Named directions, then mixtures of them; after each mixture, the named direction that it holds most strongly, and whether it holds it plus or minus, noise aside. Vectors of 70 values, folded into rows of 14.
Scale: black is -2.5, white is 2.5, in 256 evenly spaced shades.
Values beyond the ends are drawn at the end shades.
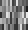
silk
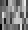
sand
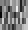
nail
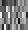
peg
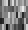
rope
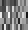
peg, plus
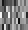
peg, plus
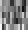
sand, minus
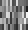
silk, plus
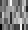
sand, plus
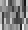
sand, minus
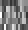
peg, plus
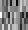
silk, minus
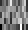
sand, plus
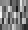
nail, minus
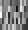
nail, minus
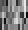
sand, plus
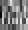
nail, plus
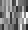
silk, plus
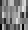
sand, plus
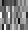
peg, plus
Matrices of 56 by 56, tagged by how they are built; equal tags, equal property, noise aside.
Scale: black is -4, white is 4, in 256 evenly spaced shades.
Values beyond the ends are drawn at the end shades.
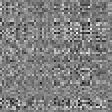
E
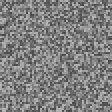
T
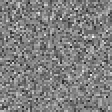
T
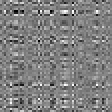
E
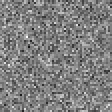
T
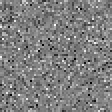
T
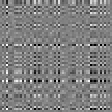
E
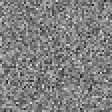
T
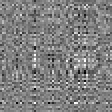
E
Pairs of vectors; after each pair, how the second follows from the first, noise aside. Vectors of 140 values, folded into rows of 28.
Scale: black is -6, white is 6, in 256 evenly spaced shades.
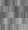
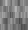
negated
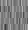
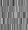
shuffled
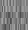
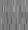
partly zeroed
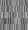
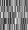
scaled up
